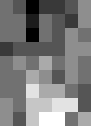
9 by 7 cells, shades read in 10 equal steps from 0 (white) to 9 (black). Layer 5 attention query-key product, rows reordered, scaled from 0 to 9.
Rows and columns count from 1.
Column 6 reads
6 7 4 4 4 4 5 1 5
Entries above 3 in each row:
7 7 7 7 6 6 4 3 3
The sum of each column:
45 47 45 35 40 40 42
